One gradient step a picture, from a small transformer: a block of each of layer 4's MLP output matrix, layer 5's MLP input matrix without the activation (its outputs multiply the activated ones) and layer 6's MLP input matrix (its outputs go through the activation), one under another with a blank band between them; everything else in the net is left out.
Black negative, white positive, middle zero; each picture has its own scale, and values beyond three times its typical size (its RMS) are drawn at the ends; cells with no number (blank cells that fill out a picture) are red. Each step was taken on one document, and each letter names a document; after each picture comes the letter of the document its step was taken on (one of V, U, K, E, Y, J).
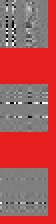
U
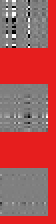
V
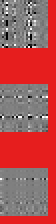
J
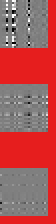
V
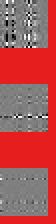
J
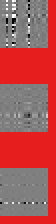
V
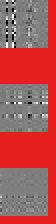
U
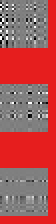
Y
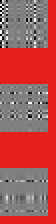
Y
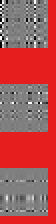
Y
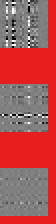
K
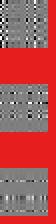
Y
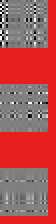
Y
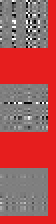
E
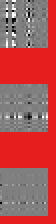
V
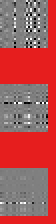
E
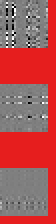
U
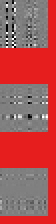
U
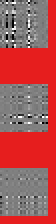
K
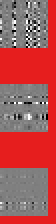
E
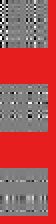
Y
